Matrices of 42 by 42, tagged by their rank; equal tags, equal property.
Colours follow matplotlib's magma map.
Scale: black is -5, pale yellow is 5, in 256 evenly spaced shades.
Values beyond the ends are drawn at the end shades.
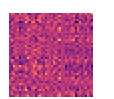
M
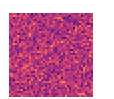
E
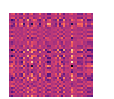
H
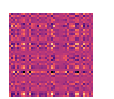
H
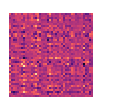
M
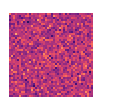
E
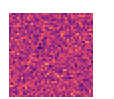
E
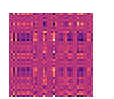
H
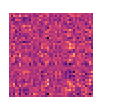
M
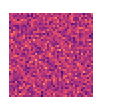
E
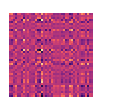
H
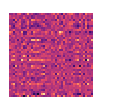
M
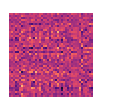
M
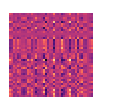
H
